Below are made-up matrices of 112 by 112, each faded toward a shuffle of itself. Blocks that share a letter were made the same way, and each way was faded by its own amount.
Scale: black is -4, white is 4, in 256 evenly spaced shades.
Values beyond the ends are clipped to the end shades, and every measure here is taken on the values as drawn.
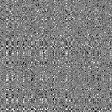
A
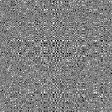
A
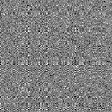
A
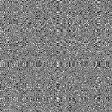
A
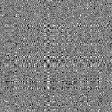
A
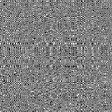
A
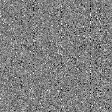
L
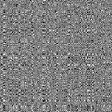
A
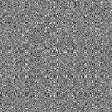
A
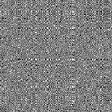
A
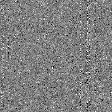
L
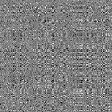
A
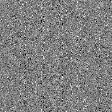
L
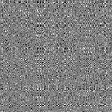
A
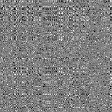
A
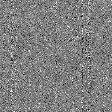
L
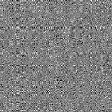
A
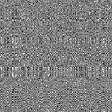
A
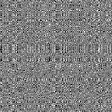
A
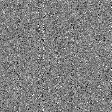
L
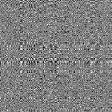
A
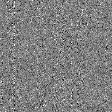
L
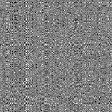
A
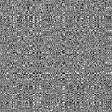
A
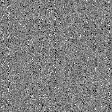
L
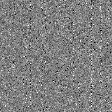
L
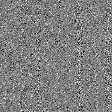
L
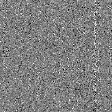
L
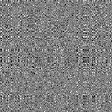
A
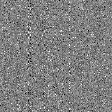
L
